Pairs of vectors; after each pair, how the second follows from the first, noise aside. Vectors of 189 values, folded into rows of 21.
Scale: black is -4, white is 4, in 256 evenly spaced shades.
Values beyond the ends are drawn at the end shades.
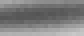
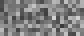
shuffled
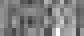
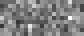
shuffled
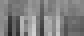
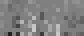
partly zeroed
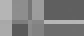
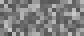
shuffled
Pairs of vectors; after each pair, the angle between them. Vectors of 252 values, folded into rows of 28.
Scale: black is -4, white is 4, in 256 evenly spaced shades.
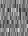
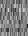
nearly opposite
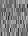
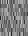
orthogonal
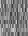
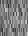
partly opposed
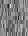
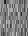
partly opposed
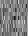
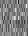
nearly opposite
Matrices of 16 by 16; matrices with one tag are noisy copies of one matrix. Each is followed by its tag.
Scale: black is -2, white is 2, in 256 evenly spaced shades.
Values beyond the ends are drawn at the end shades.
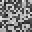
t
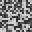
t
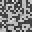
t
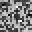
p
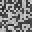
t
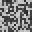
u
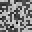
p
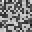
t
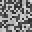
t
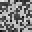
p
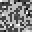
p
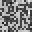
u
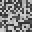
t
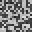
t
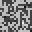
u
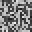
u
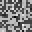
t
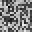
u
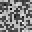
p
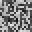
u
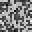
p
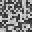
t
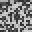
p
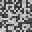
t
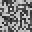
u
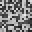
t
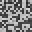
t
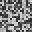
t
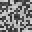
p
